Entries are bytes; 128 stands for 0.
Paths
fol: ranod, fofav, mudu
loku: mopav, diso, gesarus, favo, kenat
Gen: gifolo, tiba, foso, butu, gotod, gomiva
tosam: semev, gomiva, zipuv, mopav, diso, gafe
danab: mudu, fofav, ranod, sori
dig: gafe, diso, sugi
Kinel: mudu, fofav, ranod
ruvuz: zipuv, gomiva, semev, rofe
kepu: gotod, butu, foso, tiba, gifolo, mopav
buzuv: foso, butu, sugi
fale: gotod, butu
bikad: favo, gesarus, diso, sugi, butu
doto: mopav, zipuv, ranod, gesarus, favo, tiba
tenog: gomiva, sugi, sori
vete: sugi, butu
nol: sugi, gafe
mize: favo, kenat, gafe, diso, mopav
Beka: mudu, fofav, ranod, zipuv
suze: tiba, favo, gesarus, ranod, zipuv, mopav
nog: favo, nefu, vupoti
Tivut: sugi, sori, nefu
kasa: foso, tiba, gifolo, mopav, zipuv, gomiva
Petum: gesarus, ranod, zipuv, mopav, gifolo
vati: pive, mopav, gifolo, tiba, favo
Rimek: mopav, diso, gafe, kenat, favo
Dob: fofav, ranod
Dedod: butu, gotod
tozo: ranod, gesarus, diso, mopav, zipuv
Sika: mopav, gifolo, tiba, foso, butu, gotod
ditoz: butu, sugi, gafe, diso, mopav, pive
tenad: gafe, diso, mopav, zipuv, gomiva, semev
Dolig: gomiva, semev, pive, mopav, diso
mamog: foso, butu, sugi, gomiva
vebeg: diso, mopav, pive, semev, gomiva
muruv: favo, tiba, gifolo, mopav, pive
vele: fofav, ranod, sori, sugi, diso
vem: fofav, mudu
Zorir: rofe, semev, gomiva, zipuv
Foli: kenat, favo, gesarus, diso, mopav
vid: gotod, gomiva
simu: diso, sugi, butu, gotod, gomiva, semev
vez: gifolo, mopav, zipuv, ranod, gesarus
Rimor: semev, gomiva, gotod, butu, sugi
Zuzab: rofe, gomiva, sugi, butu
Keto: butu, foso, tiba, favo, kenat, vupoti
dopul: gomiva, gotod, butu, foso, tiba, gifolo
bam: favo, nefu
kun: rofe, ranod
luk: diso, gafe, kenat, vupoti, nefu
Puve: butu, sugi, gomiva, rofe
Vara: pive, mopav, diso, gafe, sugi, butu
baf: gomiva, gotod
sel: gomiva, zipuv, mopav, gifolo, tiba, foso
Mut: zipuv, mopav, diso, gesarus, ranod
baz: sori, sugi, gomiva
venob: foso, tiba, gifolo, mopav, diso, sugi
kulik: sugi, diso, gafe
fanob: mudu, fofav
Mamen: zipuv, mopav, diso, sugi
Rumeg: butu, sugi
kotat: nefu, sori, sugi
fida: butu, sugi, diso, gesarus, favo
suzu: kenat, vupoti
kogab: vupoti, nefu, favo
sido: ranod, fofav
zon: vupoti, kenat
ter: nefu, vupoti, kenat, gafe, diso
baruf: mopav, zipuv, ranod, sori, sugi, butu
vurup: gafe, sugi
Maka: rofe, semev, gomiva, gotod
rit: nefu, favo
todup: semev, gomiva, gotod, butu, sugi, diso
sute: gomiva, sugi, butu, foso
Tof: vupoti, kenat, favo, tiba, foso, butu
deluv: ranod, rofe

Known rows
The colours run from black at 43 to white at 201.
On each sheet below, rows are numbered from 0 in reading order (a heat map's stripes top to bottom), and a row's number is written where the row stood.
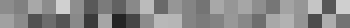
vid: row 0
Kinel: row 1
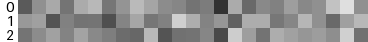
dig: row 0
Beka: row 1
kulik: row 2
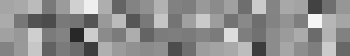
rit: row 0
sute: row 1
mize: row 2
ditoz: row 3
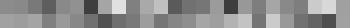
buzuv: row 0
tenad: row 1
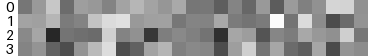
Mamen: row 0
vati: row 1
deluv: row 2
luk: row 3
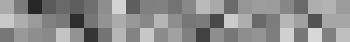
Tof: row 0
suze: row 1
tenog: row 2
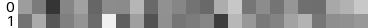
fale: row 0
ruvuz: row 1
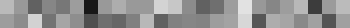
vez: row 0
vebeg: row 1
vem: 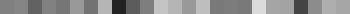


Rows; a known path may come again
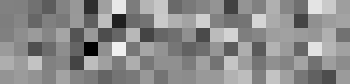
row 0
buzuv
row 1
vem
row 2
tosam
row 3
baruf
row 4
Foli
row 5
tenad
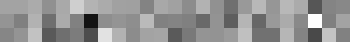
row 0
fida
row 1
mamog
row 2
muruv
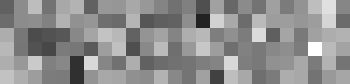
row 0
dig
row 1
kulik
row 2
sel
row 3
sute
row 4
mize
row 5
suze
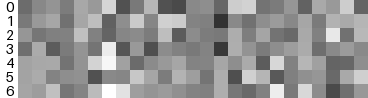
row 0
ter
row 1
kotat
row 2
Gen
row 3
ruvuz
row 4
rit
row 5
tozo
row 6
vati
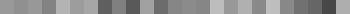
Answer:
simu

